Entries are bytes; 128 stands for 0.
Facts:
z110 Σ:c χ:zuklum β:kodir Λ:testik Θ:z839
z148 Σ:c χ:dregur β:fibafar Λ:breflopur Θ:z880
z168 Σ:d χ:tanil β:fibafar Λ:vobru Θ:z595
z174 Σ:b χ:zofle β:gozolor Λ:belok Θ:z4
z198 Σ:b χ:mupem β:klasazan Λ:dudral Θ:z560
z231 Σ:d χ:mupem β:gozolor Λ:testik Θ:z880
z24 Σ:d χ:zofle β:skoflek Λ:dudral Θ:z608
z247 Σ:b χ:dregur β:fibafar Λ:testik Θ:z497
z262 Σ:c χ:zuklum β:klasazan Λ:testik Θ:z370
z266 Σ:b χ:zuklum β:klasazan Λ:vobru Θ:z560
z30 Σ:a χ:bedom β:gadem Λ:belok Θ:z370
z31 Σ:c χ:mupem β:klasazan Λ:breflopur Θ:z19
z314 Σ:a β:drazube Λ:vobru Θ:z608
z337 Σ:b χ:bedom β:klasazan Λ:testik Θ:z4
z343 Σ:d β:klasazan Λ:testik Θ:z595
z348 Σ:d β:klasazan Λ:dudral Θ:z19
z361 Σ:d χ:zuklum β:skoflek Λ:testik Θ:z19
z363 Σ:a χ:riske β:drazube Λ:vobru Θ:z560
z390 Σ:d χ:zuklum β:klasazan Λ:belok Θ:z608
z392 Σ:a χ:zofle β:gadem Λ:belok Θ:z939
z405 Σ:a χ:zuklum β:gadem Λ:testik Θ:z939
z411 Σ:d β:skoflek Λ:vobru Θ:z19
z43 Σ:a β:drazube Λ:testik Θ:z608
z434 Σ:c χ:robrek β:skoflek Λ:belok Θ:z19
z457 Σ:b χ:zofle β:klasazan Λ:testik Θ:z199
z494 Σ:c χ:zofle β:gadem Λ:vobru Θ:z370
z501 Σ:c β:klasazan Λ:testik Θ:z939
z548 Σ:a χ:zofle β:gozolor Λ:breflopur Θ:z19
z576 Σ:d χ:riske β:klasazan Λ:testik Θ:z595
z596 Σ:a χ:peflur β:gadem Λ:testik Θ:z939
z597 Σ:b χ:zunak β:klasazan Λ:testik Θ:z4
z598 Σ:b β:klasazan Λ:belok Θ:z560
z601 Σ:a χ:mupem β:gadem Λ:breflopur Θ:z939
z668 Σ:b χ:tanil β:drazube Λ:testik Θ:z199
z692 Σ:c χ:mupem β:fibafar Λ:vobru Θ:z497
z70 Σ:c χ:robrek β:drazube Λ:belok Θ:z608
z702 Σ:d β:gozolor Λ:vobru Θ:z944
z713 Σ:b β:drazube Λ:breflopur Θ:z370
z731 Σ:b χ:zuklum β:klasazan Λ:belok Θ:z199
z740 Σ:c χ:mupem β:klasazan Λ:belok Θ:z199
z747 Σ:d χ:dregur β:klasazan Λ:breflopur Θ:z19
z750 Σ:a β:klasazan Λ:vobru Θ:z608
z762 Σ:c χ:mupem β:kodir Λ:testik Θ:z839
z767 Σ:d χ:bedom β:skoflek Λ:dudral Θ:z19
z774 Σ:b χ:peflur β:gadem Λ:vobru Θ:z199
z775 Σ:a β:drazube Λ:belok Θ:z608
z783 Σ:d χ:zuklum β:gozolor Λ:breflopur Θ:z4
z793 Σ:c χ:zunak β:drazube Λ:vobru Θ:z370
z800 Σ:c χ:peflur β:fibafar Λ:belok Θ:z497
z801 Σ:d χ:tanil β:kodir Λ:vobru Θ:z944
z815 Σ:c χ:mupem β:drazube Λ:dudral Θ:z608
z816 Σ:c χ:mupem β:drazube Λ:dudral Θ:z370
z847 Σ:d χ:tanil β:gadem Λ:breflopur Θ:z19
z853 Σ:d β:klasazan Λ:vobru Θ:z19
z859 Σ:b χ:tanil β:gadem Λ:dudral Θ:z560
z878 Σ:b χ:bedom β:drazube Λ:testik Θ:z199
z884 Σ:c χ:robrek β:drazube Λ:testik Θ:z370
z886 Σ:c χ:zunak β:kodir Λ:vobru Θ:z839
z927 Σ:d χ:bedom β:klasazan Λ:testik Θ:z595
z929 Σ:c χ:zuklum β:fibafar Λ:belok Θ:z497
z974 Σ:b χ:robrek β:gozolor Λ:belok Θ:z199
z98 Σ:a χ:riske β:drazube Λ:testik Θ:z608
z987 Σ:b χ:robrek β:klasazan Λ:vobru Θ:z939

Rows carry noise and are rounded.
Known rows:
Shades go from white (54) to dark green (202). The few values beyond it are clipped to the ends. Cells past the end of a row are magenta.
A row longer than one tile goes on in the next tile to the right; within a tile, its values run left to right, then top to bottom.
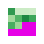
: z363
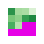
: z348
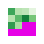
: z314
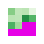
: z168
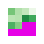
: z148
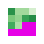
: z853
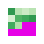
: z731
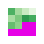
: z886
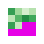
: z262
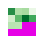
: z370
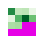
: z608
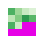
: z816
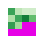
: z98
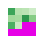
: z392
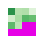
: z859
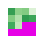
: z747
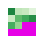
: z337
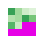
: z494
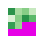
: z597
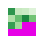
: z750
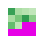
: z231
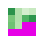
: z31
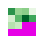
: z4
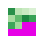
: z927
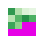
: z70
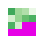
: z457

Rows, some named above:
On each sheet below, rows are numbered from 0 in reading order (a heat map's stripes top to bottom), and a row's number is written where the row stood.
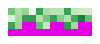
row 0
z247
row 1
z231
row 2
z98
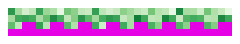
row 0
z783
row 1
z343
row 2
z762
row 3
z405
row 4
z692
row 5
z148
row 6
z974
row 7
z148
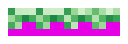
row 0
z363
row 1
z363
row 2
z262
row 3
z110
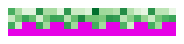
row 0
z815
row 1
z598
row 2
z750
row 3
z767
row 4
z24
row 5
z713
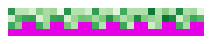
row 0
z878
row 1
z247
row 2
z174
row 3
z596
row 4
z601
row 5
z19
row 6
z774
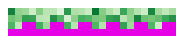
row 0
z411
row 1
z168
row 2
z198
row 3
z434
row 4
z793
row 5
z361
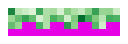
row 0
z702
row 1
z668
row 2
z929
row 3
z847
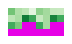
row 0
z800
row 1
z692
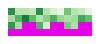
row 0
z30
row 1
z24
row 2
z801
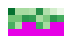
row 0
z767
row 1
z501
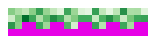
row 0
z929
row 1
z884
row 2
z740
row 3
z390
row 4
z598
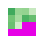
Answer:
z548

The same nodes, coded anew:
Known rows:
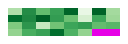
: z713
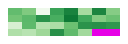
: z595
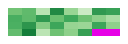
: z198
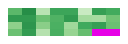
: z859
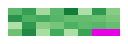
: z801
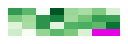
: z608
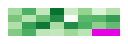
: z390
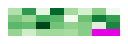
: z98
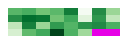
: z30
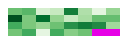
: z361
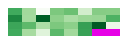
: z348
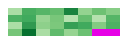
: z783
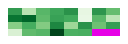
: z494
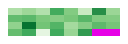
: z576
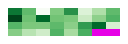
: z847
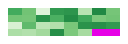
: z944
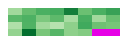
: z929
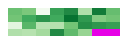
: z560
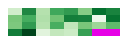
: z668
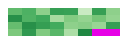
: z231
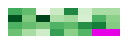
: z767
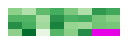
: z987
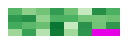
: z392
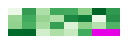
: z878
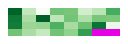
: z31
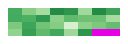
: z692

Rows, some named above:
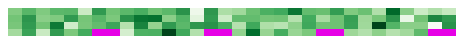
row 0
z596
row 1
z30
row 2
z929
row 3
z70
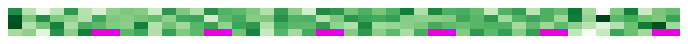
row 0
z434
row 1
z501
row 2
z597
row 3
z168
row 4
z762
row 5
z19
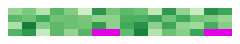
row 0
z927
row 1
z198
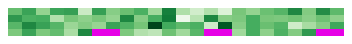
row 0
z231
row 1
z24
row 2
z800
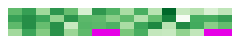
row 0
z601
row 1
z390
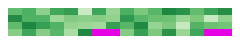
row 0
z231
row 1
z148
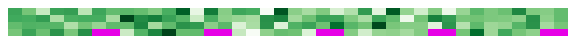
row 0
z762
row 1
z793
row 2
z608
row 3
z98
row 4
z110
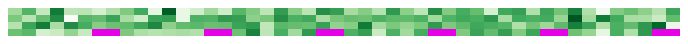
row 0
z390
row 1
z750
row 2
z597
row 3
z343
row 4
z762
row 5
z747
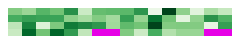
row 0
z262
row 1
z815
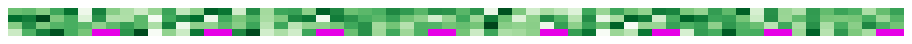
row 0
z816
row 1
z457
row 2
z668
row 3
z247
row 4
z815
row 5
z774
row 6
z884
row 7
z405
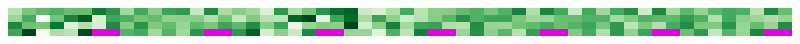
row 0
z974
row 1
z702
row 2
z740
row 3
z548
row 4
z168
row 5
z363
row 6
z174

